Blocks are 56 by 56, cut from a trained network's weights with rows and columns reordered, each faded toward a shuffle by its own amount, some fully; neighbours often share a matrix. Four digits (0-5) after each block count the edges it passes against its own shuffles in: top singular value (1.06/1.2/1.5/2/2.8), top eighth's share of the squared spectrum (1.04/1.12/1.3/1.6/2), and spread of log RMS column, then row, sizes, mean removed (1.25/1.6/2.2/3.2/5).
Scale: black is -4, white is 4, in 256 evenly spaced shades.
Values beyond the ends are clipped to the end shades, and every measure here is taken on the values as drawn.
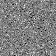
1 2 0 0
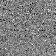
2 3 1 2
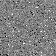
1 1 0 0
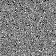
0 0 0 0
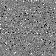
1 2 0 0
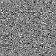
3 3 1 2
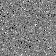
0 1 0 0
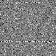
3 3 0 2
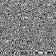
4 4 0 2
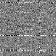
4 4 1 2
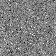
0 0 0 0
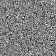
2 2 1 0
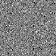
2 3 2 1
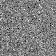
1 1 0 0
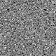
2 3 0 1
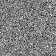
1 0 0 0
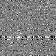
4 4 0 3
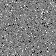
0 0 0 0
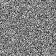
1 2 0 0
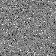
0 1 0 0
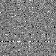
3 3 0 2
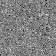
2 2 0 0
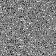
2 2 0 1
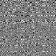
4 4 1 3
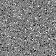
0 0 0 0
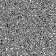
0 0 0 0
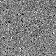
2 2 0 0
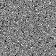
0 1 0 0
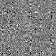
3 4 2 1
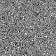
1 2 0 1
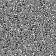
1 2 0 0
